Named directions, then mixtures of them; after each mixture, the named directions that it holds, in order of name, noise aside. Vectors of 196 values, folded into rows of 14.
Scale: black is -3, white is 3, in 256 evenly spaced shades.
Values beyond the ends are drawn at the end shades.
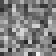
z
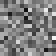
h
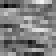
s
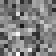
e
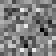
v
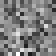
e, v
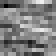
s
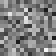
h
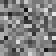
h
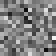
h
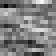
s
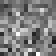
e, z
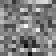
s, v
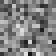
v, z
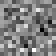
v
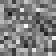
h, v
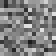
h, s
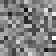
h
